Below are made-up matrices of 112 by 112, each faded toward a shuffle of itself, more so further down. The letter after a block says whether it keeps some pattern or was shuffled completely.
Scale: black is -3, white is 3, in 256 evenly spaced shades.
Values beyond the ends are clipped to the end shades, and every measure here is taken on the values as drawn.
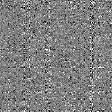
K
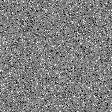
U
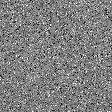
U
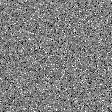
U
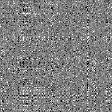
K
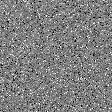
U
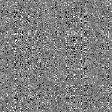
K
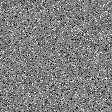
U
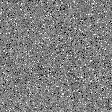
U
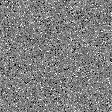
U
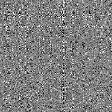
K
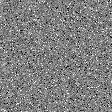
U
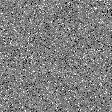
U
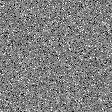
U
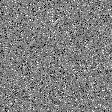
U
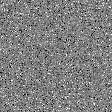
U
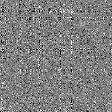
K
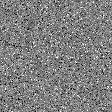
U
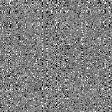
K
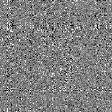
K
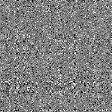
K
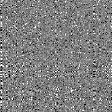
K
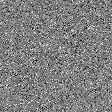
U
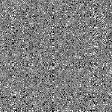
K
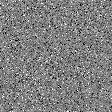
U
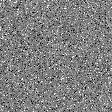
U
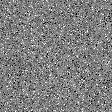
U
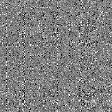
K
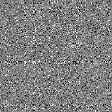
K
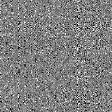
K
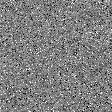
U
